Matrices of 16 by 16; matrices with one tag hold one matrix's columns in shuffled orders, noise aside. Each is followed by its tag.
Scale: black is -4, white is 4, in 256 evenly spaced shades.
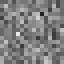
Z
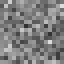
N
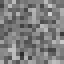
N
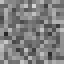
N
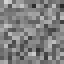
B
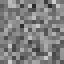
B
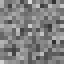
B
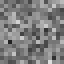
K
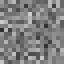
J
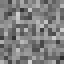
K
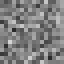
J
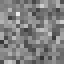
K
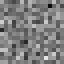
J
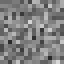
K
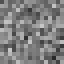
K
